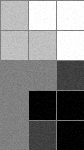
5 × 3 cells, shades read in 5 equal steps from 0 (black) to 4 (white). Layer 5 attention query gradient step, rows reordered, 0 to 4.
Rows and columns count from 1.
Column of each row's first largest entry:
2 3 1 1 1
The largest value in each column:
3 4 4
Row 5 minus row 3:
0 -1 -1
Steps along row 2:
same up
